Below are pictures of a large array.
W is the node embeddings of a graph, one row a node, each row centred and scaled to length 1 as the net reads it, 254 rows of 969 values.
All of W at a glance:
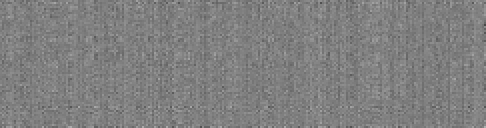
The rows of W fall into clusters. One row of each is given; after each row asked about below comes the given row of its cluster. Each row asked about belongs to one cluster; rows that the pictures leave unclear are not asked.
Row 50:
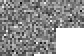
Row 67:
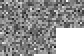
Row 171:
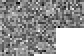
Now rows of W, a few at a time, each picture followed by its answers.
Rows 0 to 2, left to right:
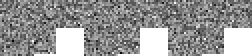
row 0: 171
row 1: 67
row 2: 67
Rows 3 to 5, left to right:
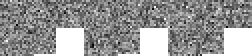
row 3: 67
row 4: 171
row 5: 171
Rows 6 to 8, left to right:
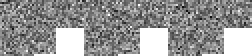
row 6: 171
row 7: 171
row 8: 171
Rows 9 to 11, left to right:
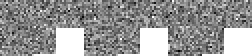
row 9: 67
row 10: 67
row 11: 50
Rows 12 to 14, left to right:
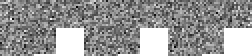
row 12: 67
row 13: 67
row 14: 171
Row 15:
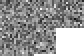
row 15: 171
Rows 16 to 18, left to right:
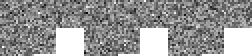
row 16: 67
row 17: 50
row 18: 67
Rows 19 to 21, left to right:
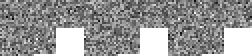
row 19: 67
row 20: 67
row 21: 67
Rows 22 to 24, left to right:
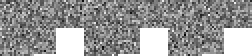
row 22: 171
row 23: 50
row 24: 171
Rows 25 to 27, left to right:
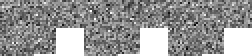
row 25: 50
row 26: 67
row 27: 50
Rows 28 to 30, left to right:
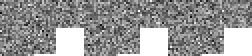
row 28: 50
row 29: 67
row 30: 67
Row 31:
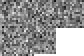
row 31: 171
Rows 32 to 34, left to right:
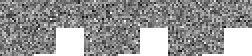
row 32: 67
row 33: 67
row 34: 50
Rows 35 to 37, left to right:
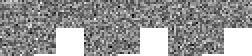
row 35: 67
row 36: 67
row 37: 50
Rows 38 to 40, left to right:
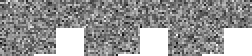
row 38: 67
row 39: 171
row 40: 171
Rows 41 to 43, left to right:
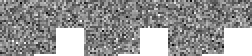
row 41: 50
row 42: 171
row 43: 67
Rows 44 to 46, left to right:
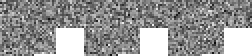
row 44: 171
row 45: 171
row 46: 67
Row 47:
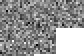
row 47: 50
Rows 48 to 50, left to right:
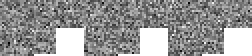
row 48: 171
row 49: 171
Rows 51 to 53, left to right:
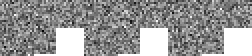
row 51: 50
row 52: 67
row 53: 171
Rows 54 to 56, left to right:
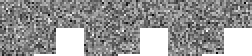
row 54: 50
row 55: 171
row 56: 171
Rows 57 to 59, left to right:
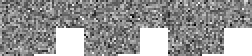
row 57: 171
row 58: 67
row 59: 50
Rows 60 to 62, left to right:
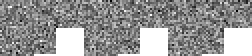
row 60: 50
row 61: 67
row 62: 67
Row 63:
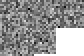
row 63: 171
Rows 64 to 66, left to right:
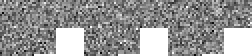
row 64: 50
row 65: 50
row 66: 171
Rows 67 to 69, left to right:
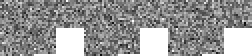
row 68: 50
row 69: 171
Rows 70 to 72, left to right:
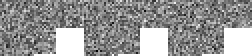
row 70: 171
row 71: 50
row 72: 67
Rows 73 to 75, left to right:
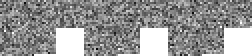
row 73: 171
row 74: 67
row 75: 67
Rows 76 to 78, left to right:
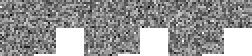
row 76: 67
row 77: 171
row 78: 171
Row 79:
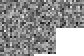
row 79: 171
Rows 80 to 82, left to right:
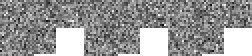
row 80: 67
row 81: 171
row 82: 171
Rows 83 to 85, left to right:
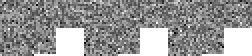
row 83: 171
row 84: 67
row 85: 67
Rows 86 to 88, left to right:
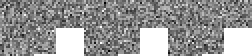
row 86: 171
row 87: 50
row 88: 50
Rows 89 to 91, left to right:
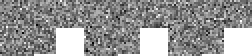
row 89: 50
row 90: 171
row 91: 67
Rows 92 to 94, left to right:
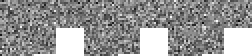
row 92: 67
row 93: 50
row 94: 50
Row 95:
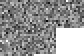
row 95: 67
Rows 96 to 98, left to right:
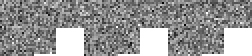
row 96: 50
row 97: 67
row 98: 67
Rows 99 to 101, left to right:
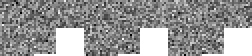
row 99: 171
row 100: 50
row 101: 67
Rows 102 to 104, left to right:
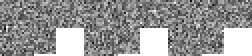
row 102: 50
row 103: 171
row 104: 67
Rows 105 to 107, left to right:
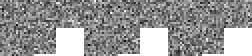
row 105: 67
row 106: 67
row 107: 50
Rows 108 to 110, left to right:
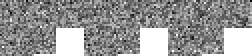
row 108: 67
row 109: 67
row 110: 171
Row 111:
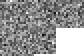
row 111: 67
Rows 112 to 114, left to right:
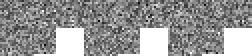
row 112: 67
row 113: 67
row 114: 171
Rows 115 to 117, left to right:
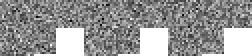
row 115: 50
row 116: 67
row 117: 171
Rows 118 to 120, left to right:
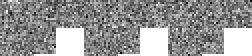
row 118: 67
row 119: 67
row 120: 171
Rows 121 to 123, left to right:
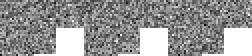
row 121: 67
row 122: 171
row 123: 50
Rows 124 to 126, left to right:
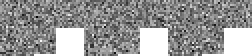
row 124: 50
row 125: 171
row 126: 50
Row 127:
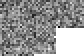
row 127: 171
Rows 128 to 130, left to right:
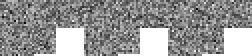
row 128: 67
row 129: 171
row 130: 171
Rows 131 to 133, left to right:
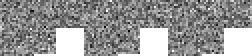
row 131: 171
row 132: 171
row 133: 171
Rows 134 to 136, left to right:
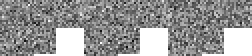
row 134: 50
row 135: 50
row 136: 171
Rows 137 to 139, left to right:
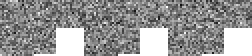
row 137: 67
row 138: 50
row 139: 67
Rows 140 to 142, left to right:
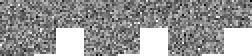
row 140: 50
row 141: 67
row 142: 171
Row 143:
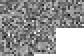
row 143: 171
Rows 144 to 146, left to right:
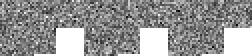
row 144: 50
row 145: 171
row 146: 67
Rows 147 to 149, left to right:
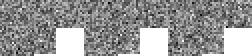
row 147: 50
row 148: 171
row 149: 171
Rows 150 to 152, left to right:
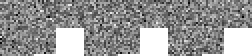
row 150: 67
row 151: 67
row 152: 50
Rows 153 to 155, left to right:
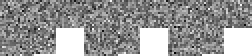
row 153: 67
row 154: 171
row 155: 171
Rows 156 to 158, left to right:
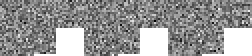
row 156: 50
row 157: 50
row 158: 171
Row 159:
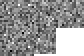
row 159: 50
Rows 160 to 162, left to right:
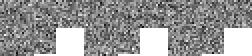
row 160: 50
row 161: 171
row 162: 67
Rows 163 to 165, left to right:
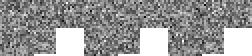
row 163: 171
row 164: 50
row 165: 171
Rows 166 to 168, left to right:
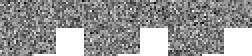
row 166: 171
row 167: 67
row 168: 50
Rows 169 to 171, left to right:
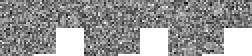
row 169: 67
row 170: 50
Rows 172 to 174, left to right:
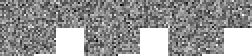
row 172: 67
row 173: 171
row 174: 171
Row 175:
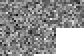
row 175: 67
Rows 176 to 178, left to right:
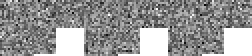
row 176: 67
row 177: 171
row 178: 171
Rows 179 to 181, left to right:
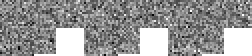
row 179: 50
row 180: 171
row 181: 171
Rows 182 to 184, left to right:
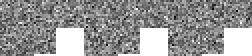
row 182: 50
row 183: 171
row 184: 67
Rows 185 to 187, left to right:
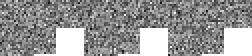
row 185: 67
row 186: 171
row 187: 67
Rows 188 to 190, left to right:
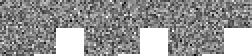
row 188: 50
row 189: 171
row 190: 171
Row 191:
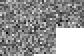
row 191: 67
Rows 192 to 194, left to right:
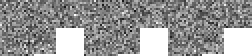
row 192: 171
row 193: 67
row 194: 171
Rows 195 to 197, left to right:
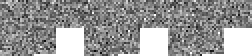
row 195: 67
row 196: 50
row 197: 171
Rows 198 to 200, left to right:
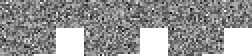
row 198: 67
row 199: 67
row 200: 50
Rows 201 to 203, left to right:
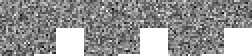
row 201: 50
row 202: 171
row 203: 67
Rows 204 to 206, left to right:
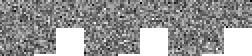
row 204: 50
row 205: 50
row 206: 171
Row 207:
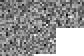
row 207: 67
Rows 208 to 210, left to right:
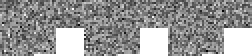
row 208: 171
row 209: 67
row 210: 171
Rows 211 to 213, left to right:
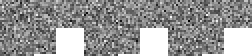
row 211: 50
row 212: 50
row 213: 50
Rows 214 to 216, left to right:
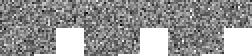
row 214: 50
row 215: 50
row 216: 171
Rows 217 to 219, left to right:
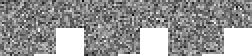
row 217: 171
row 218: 50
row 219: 171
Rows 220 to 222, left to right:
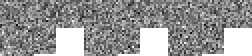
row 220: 67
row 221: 67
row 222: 50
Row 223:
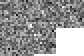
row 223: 67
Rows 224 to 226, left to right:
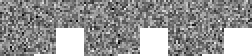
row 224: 50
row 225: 171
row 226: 50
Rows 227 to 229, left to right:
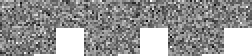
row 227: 50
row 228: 67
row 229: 67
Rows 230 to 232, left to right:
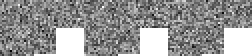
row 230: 50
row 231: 171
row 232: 67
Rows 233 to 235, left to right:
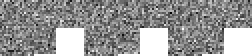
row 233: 50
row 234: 171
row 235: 50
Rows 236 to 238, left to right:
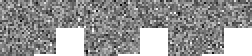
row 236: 50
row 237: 171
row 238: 67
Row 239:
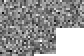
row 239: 50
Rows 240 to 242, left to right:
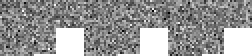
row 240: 171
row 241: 67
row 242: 50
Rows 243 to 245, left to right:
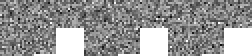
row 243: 67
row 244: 50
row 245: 67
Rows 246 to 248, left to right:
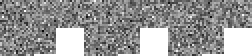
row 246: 50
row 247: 67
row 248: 171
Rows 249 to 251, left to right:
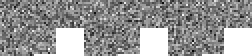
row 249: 171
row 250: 67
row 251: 50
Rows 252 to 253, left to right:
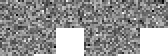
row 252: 67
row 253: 67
